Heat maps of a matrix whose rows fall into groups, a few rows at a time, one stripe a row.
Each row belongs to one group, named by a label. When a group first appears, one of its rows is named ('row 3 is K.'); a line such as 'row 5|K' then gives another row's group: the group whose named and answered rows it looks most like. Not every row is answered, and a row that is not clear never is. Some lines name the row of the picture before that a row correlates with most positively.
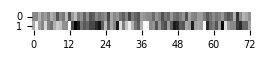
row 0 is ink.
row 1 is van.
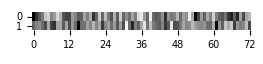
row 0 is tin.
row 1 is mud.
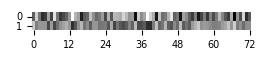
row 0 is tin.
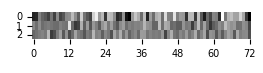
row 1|van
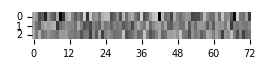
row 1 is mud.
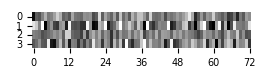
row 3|mud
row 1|van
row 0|tin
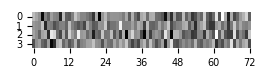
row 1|van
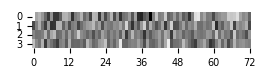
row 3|van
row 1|mud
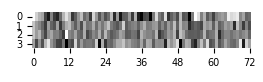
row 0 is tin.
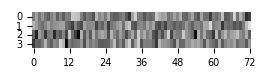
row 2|van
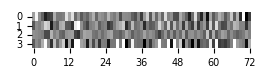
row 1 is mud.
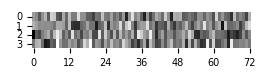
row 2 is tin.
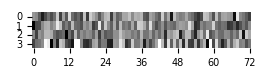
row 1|tin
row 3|mud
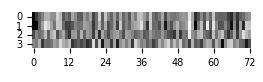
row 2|ink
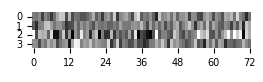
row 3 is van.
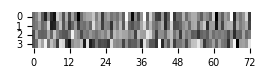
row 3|ink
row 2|tin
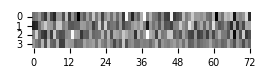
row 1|tin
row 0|mud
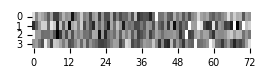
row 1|ink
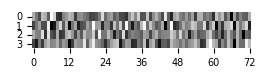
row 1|mud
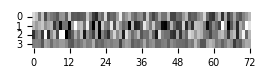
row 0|van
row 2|ink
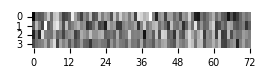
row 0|tin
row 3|ink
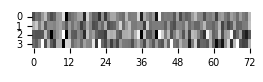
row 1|van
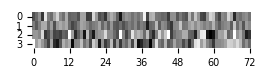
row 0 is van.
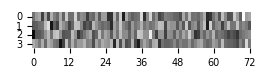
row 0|ink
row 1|mud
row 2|tin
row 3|ink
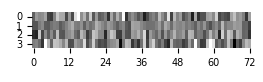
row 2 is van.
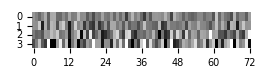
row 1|ink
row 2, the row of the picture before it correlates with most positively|3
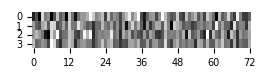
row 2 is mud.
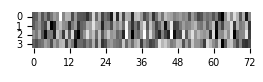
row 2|mud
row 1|mud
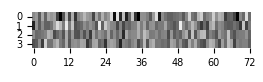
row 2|mud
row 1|tin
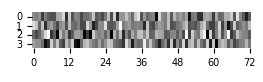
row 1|van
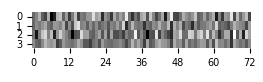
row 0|mud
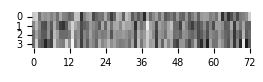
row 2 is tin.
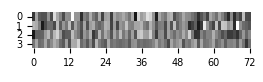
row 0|tin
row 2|tin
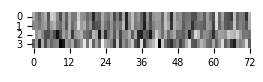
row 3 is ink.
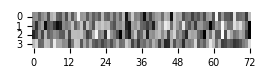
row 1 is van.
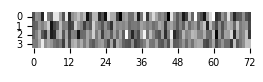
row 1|mud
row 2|mud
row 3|ink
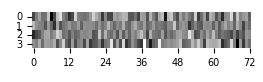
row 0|mud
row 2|tin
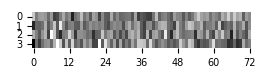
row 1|ink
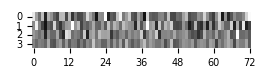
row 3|mud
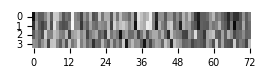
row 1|tin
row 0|tin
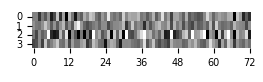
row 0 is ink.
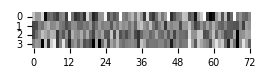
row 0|van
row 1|tin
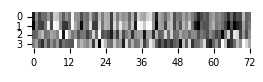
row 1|tin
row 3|ink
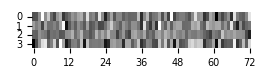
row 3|ink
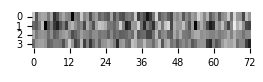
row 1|van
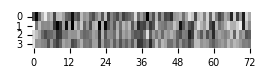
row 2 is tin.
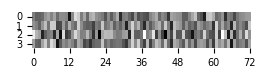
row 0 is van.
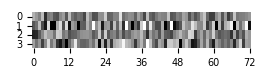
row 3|tin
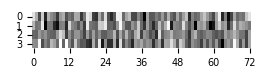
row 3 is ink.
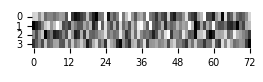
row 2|van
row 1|tin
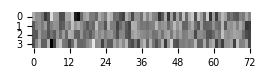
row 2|van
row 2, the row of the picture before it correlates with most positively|2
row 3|mud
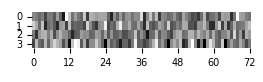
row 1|van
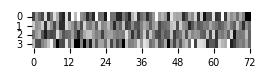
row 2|mud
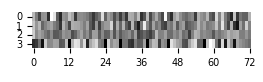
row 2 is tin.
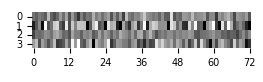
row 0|mud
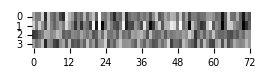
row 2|tin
